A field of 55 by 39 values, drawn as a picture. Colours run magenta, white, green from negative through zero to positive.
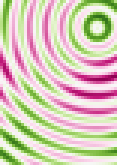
Lone odd cells: none. Odd rows or columns: none. Ninth with the lowest average: middle right. Rings: centred on the top right.
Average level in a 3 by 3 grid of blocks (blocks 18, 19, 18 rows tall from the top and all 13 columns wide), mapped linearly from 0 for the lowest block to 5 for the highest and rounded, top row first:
3 2 5 / 2 2 0 / 5 3 3
